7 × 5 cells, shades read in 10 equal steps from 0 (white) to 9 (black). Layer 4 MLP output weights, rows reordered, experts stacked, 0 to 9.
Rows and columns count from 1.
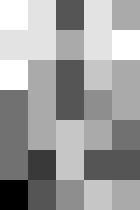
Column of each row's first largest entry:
3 3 3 3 1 2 1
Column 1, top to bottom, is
0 1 0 5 5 5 9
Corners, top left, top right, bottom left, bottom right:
0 3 9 3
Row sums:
11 6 14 21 18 26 24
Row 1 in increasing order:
0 1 1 3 6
